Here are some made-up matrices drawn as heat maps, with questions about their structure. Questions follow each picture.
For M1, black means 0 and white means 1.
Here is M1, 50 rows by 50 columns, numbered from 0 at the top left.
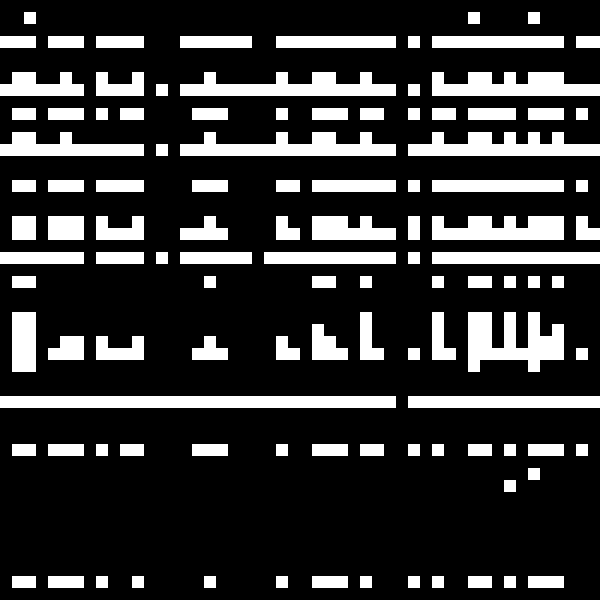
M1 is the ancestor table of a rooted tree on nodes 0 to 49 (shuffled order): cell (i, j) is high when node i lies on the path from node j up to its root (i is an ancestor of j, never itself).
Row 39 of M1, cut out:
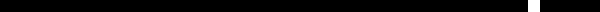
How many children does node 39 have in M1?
1
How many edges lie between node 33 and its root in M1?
0
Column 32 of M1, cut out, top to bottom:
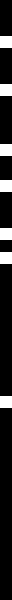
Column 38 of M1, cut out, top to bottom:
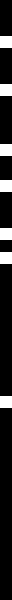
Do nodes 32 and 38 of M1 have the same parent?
yes
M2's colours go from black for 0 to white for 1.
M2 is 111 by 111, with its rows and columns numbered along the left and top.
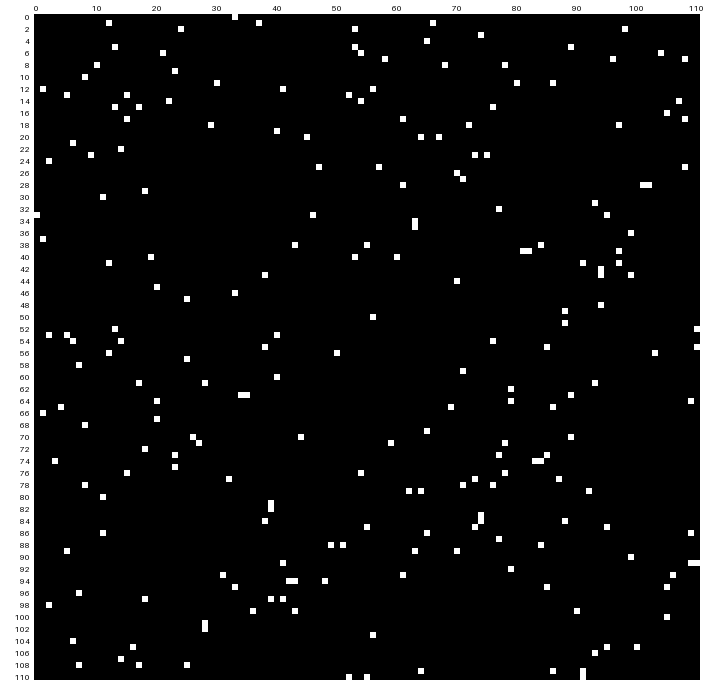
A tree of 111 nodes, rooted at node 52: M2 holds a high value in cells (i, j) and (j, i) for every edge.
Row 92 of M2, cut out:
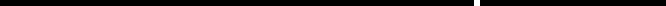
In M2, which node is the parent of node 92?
79
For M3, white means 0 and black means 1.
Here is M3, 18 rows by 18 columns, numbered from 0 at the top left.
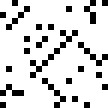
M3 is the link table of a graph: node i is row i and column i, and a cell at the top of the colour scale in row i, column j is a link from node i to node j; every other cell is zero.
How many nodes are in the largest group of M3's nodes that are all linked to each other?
3
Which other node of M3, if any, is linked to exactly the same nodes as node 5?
node 16
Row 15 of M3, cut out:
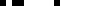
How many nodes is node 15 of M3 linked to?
4
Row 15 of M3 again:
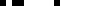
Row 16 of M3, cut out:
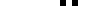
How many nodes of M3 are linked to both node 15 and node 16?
0
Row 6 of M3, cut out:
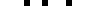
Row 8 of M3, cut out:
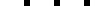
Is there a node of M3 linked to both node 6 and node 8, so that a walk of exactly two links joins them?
yes
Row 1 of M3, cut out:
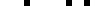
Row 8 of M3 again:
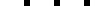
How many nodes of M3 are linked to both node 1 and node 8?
2
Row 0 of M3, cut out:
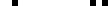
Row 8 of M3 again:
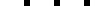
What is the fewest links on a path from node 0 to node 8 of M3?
3
